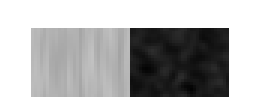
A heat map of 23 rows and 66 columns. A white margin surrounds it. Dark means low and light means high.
The table splits into one row of 2 panels. Panel 1,1: high, streaked downward, faint in contrast. Panel 1,2: very low, blotchy, faint in contrast.
